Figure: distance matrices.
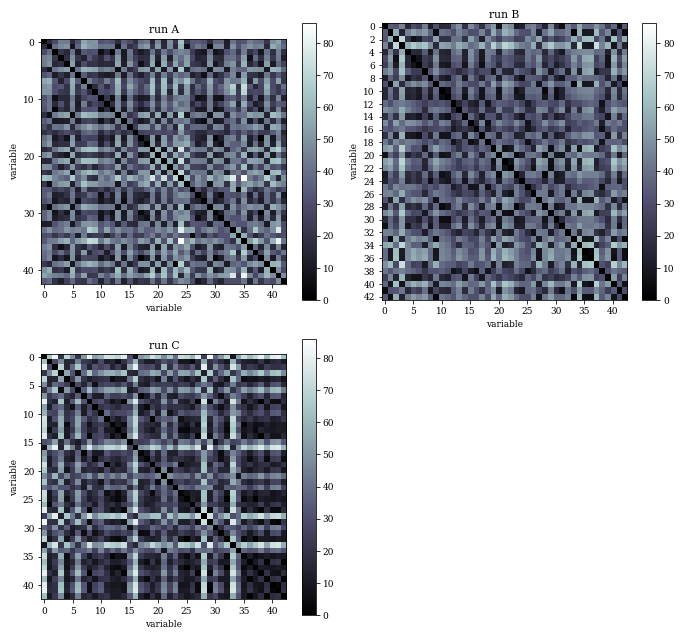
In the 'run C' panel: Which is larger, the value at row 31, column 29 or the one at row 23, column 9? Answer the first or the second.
the first
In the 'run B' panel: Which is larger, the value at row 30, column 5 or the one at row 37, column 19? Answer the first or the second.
the first
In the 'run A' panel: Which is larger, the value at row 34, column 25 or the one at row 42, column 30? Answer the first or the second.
the first
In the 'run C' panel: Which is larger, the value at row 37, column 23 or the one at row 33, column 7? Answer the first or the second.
the second
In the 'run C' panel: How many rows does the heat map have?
43
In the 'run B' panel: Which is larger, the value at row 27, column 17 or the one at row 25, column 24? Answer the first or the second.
the first
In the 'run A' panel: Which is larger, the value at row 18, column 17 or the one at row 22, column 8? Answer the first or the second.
the second
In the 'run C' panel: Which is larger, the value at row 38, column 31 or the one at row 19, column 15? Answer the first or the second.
the second
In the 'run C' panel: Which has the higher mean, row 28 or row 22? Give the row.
28
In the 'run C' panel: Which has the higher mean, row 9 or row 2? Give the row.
2
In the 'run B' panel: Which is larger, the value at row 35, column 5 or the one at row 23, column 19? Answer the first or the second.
the first
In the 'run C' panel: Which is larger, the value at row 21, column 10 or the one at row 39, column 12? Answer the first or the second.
the first
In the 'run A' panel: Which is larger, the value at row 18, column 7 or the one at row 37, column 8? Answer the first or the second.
the first
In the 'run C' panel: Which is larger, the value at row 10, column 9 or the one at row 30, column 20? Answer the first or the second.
the second
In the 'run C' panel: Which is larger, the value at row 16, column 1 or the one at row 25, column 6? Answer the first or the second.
the first
